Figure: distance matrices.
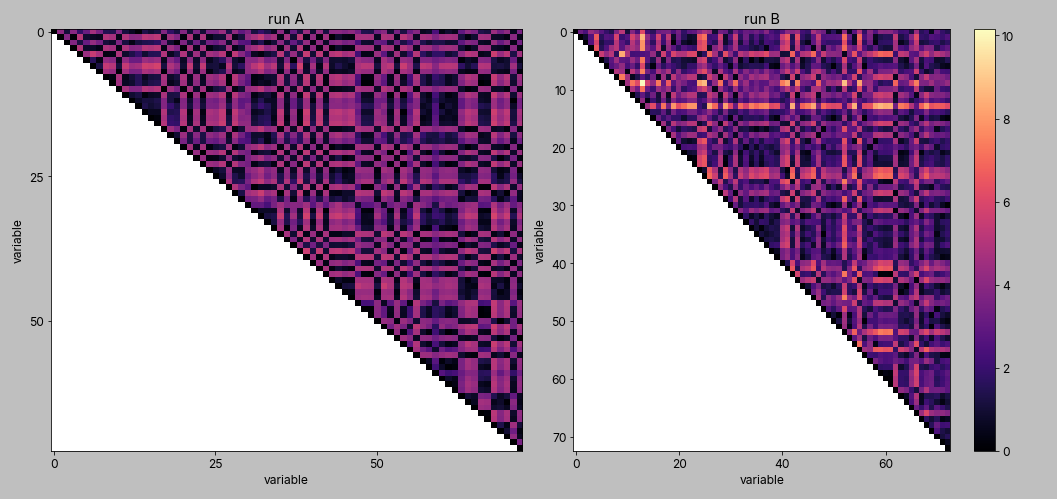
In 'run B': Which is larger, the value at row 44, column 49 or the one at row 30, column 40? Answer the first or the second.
the second
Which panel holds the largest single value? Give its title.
run B
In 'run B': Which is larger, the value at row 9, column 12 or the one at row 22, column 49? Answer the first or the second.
the first
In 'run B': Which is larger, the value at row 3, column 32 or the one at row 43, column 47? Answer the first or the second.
the first
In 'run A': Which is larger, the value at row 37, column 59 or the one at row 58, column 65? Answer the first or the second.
the second
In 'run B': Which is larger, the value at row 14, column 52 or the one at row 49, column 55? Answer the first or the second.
the second
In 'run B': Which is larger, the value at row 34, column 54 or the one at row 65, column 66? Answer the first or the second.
the second
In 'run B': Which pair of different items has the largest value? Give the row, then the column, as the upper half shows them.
9, 13
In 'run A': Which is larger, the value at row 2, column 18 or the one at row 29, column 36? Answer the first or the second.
the second
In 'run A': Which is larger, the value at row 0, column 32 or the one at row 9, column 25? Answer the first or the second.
the second
